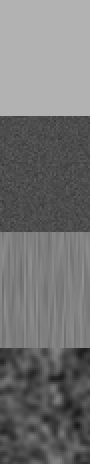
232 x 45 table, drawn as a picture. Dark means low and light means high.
It is made of 4 by 1 panels. Panel 1,1: high, flat. Panel 2,1: low, fine-grained, faint in contrast. Panel 3,1: middling, streaked downward, faint in contrast. Panel 4,1: low, blotchy.
